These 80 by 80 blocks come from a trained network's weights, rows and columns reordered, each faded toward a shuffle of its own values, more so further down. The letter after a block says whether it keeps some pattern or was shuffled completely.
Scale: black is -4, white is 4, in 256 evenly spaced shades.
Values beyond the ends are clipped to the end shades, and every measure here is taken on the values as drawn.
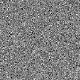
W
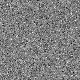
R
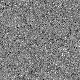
R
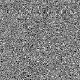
W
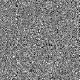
W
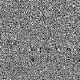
W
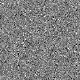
W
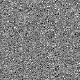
W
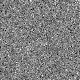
R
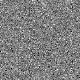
W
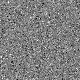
R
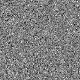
W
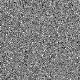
W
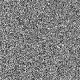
W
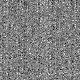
W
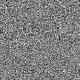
W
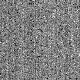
W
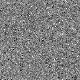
W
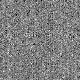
W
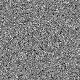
R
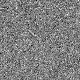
W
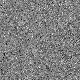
R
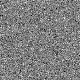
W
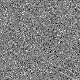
W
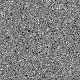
R
